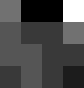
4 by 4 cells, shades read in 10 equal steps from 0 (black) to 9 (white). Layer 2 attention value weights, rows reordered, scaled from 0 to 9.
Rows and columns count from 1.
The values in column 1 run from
2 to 4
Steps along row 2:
down same up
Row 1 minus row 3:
1 -3 -2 7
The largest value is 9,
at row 1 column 4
